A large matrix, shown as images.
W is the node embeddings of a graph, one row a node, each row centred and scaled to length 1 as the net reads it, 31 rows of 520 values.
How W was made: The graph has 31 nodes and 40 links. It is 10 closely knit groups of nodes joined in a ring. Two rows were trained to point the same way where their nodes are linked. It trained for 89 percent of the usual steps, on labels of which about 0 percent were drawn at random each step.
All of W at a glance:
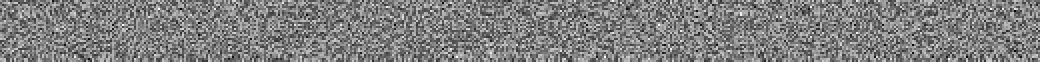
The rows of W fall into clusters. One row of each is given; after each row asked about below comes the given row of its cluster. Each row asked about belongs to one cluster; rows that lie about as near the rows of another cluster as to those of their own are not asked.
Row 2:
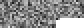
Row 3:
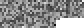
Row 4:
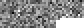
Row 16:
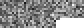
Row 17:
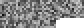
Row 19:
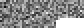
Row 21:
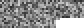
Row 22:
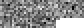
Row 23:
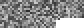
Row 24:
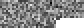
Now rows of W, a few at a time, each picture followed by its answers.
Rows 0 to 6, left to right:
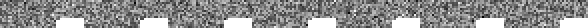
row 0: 16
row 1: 24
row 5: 21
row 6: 3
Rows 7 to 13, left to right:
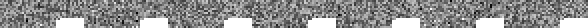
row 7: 3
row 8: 22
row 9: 16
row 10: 24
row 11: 17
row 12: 2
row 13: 17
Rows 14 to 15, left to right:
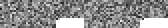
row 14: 2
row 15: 23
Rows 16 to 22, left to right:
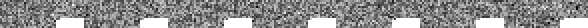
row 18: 3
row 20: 23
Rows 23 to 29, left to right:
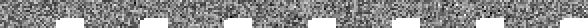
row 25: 21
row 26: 22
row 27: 4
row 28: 4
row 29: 19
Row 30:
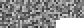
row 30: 19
